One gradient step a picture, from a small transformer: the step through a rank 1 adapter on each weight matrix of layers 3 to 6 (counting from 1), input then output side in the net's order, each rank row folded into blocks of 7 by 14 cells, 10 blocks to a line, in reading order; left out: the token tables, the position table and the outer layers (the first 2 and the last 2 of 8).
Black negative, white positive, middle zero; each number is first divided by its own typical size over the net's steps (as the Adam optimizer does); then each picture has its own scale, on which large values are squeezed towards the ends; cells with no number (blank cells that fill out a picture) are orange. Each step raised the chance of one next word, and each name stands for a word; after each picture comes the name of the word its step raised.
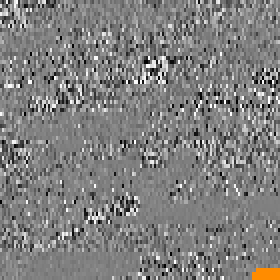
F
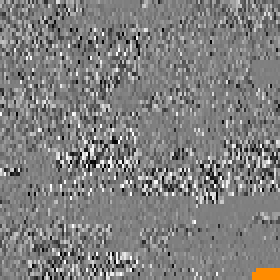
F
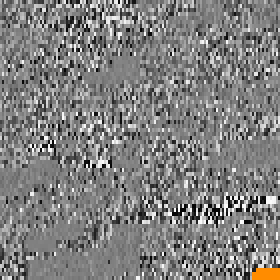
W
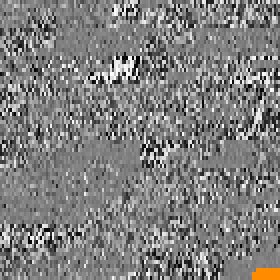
W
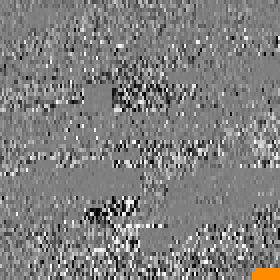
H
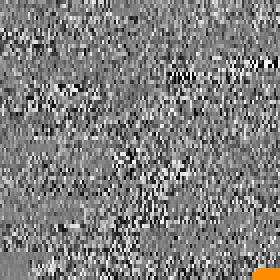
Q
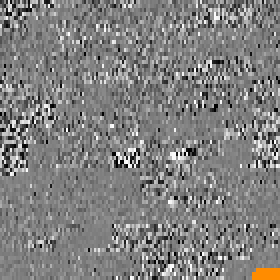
H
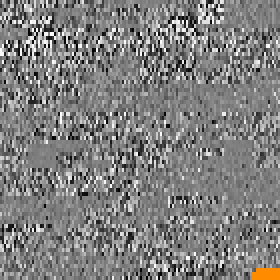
W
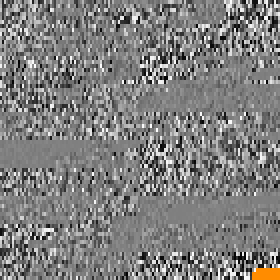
W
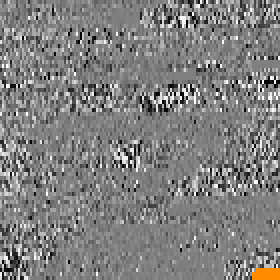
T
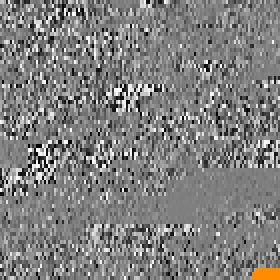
Q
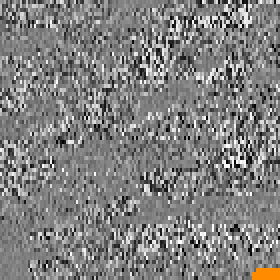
W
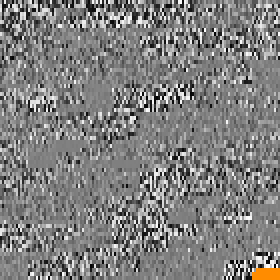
T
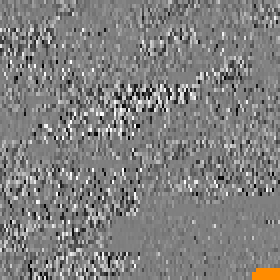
F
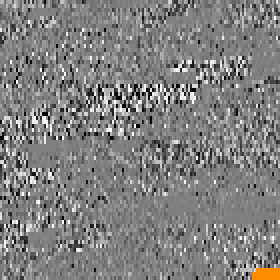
F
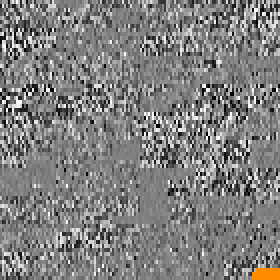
Q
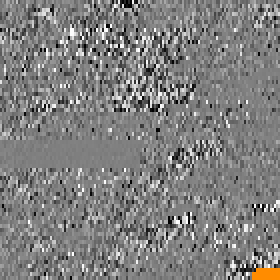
F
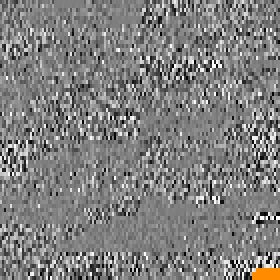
T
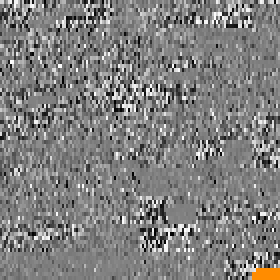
F
